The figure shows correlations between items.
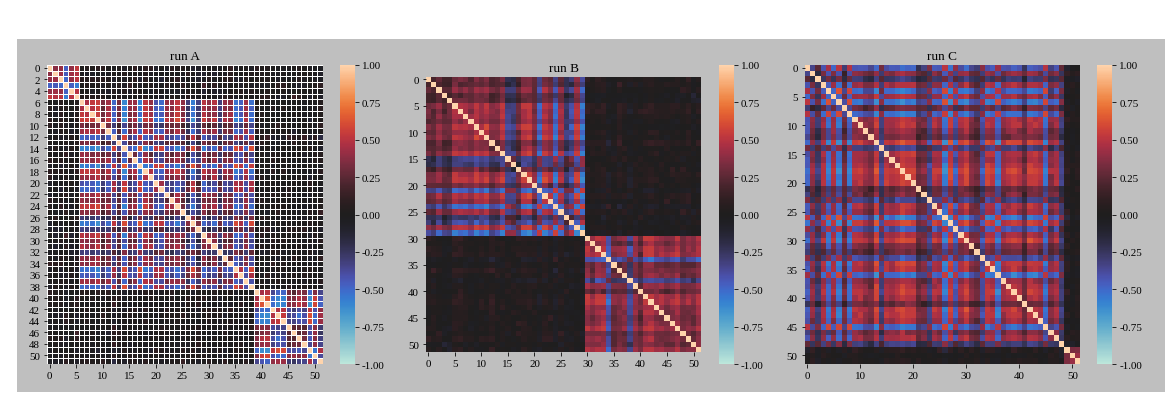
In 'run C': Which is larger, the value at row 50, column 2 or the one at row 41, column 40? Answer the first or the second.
the second
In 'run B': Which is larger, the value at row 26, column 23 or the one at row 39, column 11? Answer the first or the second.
the second
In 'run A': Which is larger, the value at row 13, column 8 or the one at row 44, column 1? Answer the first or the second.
the first
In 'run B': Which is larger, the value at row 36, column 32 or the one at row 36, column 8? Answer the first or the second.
the first
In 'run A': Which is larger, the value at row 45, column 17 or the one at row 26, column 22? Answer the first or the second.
the first
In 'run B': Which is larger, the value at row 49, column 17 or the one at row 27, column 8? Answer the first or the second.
the first
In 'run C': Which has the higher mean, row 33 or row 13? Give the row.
13
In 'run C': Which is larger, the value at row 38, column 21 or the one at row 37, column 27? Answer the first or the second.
the second
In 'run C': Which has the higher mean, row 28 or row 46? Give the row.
46
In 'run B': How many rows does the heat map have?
52
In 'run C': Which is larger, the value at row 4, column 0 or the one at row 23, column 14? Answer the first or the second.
the first
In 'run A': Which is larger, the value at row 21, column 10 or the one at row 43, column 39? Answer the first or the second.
the first
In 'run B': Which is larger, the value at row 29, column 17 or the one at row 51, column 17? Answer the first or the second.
the second
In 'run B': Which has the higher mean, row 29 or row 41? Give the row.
41
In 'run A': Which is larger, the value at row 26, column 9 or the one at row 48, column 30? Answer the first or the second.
the second
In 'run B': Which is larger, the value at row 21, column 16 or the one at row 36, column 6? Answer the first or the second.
the first
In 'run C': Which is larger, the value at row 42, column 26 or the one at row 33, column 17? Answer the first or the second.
the second
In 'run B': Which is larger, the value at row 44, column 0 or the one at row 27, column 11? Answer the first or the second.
the first
